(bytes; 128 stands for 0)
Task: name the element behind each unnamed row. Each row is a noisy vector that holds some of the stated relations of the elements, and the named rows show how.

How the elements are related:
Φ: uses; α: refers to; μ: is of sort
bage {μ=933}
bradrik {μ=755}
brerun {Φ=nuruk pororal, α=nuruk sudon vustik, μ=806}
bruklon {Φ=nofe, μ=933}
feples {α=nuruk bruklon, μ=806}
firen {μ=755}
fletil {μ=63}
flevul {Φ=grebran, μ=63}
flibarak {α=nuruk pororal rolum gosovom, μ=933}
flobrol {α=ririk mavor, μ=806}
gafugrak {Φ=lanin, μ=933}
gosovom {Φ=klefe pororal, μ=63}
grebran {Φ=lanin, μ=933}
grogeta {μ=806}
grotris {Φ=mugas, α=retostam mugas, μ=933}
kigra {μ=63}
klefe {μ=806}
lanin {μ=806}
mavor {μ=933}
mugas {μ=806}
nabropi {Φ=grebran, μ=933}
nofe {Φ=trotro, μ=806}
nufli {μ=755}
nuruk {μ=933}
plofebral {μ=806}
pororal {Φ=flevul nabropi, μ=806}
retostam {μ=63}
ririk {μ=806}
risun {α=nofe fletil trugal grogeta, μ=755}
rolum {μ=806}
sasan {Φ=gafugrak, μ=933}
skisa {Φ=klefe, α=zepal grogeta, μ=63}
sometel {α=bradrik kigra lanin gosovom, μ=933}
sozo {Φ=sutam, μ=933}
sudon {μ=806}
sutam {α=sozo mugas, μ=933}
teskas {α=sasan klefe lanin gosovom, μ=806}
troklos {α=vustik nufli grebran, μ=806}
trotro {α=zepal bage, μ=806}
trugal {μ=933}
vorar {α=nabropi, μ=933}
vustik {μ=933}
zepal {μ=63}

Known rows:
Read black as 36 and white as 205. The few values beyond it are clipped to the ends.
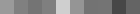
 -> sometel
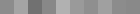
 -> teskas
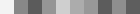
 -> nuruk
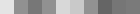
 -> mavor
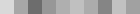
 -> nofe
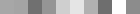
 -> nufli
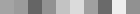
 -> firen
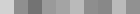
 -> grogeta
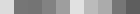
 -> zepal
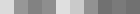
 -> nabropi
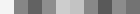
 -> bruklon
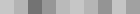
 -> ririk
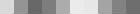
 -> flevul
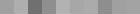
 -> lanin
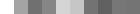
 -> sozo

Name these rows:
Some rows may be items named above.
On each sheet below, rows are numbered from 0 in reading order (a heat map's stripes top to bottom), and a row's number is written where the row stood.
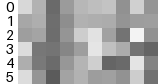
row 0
sudon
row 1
lanin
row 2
nufli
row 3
zepal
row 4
risun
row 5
feples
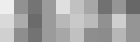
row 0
vustik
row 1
sudon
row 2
grogeta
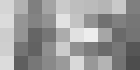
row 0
troklos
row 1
nabropi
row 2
kigra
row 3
flibarak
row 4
skisa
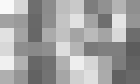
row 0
mugas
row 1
firen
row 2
brerun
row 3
vorar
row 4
retostam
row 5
gosovom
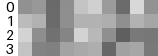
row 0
bradrik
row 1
klefe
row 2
sasan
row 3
trotro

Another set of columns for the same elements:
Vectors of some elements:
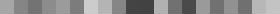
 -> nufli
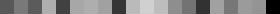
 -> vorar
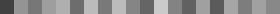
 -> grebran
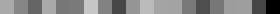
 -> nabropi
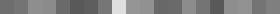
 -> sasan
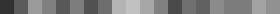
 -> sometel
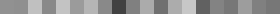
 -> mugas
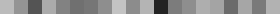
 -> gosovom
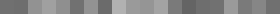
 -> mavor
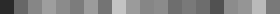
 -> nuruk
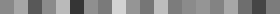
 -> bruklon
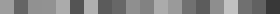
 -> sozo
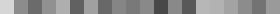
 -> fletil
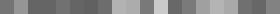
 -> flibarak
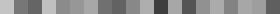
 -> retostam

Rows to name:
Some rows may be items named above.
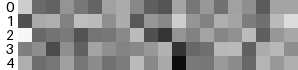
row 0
firen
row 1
troklos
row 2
bradrik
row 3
skisa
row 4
kigra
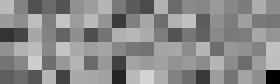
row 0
risun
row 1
mugas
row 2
sometel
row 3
sudon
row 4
trotro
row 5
vorar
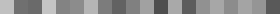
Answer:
retostam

